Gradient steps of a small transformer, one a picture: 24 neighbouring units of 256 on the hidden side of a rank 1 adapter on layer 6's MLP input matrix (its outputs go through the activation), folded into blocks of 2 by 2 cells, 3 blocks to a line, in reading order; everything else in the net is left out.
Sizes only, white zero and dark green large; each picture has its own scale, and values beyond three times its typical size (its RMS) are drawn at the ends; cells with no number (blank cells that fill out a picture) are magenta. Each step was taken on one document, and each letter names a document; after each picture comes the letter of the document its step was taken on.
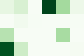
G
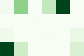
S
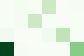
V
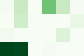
G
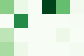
G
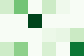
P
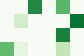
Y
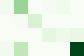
P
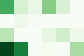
S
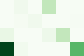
V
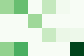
P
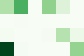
S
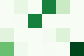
V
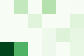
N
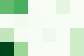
S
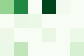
S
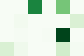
Y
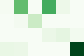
P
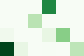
V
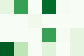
P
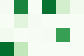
G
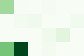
N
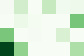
G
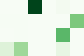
Y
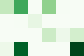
P
